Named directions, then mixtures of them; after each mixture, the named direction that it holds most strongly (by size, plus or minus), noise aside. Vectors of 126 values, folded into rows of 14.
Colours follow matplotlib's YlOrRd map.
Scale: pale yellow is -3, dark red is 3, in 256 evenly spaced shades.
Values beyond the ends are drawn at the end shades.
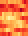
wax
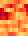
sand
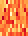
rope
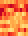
sand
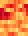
sand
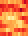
wax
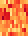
rope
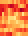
wax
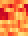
sand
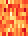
rope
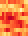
wax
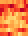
wax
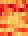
wax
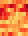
sand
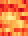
wax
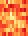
wax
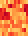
sand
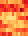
wax
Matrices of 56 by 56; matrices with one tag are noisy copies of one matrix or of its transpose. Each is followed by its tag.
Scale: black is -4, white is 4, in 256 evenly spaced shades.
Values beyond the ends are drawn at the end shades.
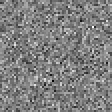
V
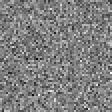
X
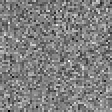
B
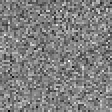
B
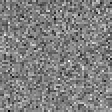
B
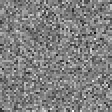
X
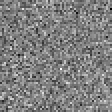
B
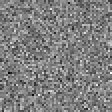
X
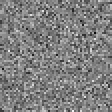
X
